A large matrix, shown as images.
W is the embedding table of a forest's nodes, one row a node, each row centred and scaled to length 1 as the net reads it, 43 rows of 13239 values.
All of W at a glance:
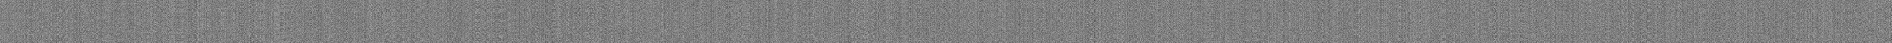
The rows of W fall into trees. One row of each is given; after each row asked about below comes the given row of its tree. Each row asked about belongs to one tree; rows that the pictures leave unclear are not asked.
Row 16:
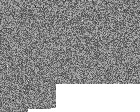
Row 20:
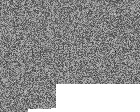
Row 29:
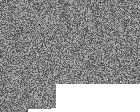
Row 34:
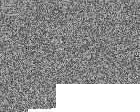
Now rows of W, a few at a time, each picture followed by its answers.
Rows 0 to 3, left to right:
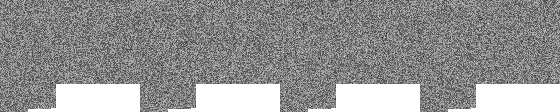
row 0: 20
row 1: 16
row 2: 20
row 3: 16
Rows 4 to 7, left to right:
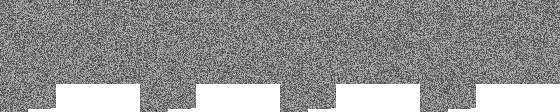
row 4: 29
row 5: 20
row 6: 16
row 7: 16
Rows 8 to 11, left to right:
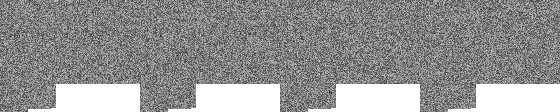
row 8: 29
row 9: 20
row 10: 20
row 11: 20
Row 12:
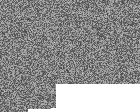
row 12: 29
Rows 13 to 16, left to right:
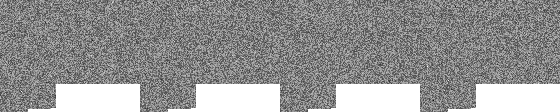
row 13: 29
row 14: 16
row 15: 29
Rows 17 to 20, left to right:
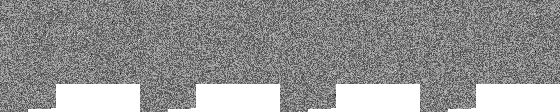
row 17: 34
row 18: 16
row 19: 29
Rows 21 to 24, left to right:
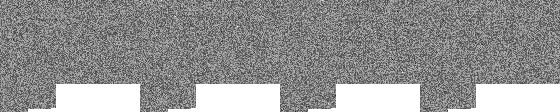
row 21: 20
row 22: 16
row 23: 29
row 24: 16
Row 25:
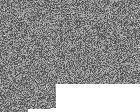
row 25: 29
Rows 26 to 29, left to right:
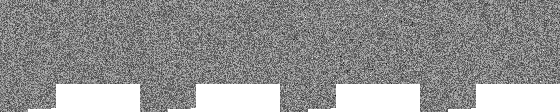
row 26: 20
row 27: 16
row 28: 29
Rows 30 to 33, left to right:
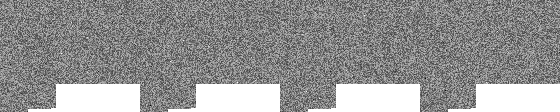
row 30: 34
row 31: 16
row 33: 29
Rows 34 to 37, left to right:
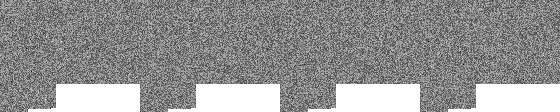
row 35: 20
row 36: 20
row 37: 20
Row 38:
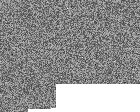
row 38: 16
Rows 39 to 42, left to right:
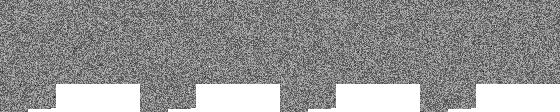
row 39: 29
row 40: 16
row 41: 20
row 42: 20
